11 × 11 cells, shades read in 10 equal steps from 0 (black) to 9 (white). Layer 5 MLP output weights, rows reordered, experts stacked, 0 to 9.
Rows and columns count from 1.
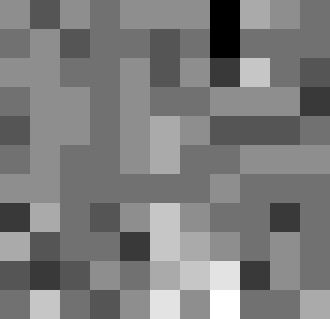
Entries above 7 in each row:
0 0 0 0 0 0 0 0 0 1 2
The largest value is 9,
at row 11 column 8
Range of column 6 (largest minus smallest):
5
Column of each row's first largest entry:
9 2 9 2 6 6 1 6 6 8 8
